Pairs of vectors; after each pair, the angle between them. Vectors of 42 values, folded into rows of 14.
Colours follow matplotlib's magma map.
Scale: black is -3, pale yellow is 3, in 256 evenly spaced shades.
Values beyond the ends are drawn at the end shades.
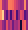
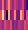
partly aligned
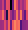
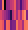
orthogonal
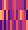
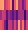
orthogonal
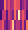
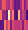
orthogonal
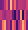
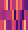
partly aligned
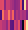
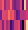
nearly parallel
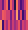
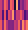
partly aligned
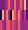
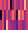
partly aligned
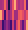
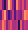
partly opposed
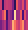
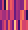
orthogonal
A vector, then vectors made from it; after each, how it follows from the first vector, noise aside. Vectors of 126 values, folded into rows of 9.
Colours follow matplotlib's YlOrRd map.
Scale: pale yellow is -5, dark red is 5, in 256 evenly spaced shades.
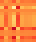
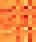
wrapped around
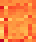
wrapped around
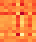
reversed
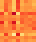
wrapped around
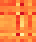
reversed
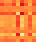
reversed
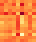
reversed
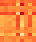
reversed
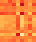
reversed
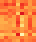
reversed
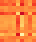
reversed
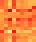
wrapped around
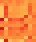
wrapped around
